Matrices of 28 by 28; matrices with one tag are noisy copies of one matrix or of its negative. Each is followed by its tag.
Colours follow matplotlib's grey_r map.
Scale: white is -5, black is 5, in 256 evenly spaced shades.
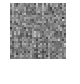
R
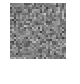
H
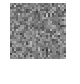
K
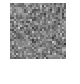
H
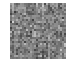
R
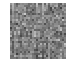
R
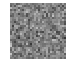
K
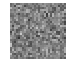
K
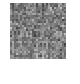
R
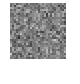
K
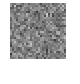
K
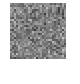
H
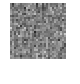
R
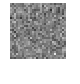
H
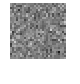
K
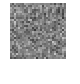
H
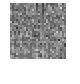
R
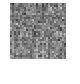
R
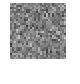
K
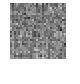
R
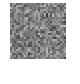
K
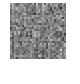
R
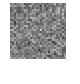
H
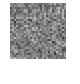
H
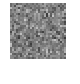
K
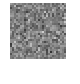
K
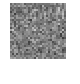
H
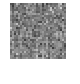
R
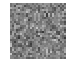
K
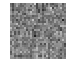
R
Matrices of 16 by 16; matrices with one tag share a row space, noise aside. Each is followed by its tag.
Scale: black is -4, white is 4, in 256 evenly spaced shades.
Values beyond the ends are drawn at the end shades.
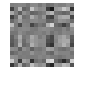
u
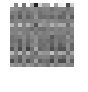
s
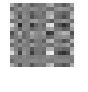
u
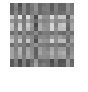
s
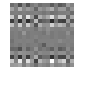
s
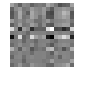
u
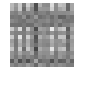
s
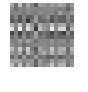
s
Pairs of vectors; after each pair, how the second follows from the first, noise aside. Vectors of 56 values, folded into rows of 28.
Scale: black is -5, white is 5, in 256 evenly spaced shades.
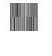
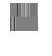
partly zeroed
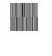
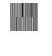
sign-scrambled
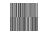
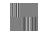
partly zeroed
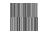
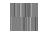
partly zeroed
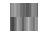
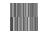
sign-scrambled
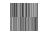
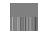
partly zeroed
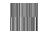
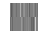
partly zeroed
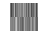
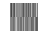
sign-scrambled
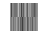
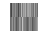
sign-scrambled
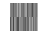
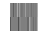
partly zeroed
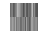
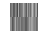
sign-scrambled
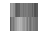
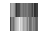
scaled up
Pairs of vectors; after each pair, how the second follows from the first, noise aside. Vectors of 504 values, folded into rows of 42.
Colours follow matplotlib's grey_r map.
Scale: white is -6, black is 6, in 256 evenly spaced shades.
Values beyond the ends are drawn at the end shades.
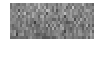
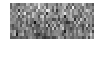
scaled up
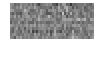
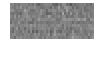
shrunk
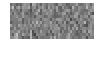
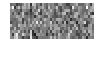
scaled up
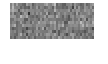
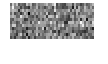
scaled up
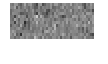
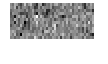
scaled up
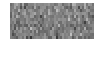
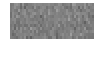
shrunk
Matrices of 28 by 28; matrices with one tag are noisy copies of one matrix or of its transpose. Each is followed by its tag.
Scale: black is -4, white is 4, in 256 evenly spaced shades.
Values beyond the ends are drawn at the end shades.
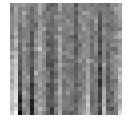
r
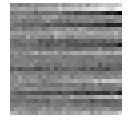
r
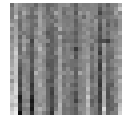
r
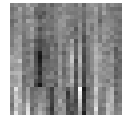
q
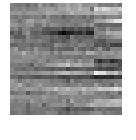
q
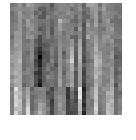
q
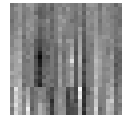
q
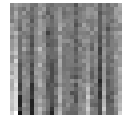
r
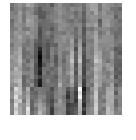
q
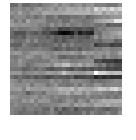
q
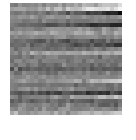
r
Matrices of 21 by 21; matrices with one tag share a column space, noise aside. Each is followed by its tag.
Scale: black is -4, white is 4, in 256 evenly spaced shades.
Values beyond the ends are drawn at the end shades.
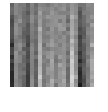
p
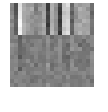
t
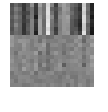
t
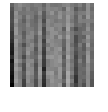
p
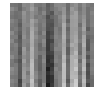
p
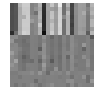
t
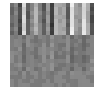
t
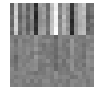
t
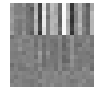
t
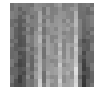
p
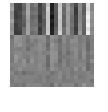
t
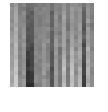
p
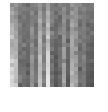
p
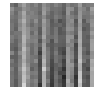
p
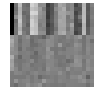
t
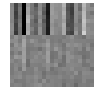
t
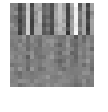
t
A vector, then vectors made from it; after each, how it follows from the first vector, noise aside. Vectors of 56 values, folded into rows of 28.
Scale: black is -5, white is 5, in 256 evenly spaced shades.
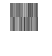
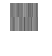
shrunk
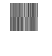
sign-scrambled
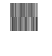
wrapped around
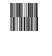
scaled up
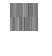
shrunk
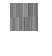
shrunk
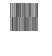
wrapped around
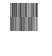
wrapped around
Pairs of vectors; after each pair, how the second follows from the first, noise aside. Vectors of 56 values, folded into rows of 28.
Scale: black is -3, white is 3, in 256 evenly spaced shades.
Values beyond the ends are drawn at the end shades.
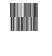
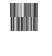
copied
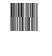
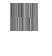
shrunk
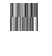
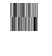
negated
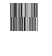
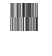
negated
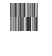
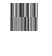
shuffled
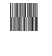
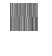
shrunk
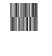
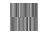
shrunk
